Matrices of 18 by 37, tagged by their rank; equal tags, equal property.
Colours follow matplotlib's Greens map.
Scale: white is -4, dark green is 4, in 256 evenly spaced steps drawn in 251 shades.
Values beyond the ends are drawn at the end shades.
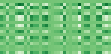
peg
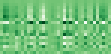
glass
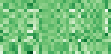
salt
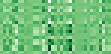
glass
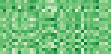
salt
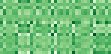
glass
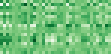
glass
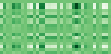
peg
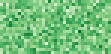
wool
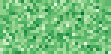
wool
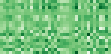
salt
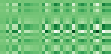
peg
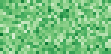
wool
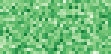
wool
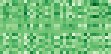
salt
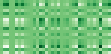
peg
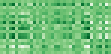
glass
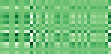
peg
